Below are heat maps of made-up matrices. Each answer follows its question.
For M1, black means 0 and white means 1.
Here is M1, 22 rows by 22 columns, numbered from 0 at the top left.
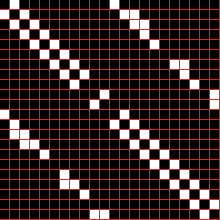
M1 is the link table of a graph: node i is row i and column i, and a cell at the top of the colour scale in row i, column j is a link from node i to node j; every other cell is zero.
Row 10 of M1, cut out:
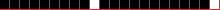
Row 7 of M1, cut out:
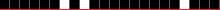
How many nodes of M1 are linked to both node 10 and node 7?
0
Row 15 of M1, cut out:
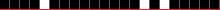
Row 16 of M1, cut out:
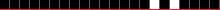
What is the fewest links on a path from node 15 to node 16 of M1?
1
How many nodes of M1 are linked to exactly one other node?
0
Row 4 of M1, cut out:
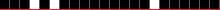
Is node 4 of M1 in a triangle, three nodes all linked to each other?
no
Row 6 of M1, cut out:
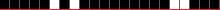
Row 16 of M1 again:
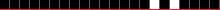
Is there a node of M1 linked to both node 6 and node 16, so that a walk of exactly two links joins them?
yes
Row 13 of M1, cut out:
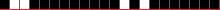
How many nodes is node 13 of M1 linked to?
4
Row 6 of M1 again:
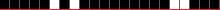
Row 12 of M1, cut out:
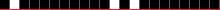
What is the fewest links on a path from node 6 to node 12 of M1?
6
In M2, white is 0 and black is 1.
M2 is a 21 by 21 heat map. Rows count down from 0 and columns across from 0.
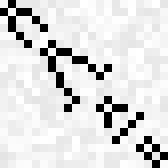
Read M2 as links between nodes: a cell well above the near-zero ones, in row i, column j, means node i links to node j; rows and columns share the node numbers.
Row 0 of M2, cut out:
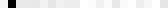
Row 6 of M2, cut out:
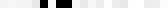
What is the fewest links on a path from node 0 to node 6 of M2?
4
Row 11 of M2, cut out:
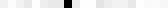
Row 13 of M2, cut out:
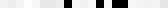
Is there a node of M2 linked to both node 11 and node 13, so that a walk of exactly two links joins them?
yes
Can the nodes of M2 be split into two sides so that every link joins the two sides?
yes
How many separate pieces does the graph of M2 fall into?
1
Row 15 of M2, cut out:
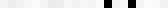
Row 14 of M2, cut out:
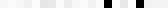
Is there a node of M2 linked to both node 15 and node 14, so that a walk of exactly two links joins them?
yes
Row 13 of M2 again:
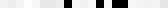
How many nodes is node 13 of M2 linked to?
4
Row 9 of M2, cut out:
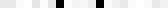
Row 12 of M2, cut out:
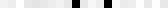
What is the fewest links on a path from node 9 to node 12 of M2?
1
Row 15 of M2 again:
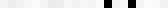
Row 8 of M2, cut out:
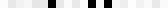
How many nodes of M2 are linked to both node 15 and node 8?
1
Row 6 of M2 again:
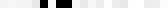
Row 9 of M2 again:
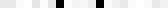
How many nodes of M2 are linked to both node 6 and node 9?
1
